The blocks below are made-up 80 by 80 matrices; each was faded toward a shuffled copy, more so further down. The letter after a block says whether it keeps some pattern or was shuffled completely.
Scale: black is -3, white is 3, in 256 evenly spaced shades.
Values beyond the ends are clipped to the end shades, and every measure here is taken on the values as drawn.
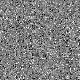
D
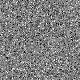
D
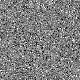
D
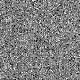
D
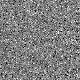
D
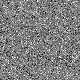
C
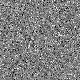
D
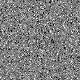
D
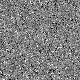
C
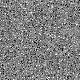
D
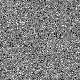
D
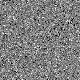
D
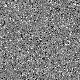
C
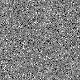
D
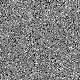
C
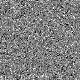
D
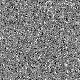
D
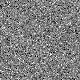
D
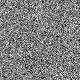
C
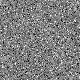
C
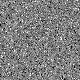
C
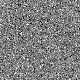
D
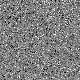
C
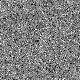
C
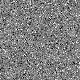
C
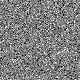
D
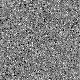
C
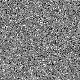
D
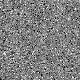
D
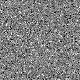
D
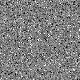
D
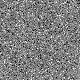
C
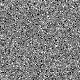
D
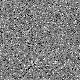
D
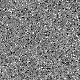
D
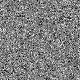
D
